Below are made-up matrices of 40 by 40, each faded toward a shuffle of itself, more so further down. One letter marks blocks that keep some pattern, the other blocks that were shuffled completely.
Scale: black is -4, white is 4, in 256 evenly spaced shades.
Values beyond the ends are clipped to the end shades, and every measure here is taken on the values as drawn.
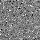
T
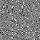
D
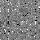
D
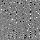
D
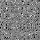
D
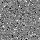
T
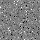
T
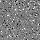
T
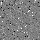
T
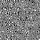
D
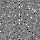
D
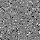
D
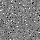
T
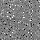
D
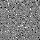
D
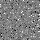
T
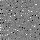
D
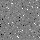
T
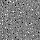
D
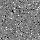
T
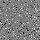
D
